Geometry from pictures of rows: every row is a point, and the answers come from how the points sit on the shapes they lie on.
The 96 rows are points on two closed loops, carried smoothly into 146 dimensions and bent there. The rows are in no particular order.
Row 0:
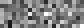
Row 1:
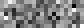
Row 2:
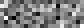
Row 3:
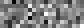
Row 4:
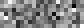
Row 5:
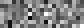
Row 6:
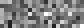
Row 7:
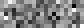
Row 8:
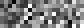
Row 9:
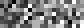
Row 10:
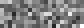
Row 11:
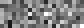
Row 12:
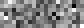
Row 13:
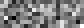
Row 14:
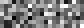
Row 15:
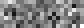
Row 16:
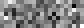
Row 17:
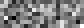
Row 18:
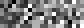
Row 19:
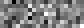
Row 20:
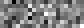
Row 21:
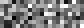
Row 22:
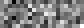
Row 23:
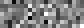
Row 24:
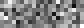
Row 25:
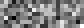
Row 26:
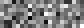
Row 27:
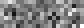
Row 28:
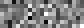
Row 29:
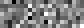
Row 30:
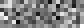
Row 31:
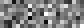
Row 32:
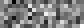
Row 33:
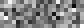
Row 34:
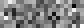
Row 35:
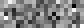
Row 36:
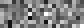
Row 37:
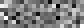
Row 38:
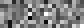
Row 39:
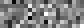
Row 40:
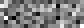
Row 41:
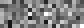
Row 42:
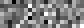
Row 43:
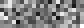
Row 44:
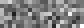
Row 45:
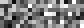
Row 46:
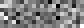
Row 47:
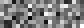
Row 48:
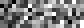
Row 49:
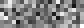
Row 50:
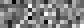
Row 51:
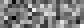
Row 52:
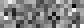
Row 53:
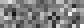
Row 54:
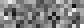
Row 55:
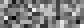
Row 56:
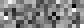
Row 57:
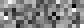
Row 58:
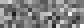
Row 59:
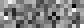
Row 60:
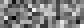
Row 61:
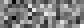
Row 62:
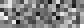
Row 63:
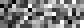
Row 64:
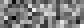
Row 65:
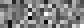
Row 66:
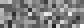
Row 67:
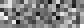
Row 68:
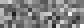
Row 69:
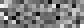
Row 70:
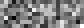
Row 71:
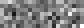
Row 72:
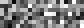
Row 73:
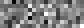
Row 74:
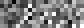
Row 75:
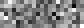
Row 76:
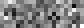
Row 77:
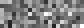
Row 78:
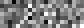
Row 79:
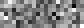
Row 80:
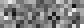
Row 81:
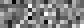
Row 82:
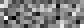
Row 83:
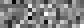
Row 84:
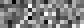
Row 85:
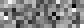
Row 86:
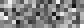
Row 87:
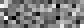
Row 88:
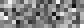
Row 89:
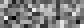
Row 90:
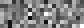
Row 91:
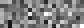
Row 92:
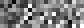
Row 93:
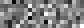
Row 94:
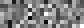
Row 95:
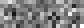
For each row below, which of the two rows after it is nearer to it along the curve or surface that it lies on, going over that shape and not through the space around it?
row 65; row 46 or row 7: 7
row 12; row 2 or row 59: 59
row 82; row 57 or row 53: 57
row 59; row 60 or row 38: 38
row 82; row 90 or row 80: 90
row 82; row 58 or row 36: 36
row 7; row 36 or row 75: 75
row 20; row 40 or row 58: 40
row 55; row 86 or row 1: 86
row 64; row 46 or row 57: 46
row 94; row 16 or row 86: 16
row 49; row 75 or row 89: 75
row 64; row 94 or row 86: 94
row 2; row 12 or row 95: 12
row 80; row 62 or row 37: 62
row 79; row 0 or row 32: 0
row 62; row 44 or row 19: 44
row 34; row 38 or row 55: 38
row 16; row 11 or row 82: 11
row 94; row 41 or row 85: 41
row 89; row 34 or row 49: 49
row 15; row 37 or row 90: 90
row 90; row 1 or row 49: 1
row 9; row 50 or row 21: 50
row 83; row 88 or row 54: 54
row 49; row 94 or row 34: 34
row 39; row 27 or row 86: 27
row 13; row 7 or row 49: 49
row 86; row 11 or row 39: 11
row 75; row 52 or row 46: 52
